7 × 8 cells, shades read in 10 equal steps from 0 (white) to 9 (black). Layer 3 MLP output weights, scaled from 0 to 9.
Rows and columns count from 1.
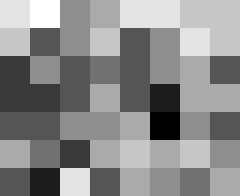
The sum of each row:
14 27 41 43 42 29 36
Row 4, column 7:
3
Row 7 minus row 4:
-1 1 -5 3 -3 -4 2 0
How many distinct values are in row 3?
5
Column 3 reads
4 4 6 6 4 7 1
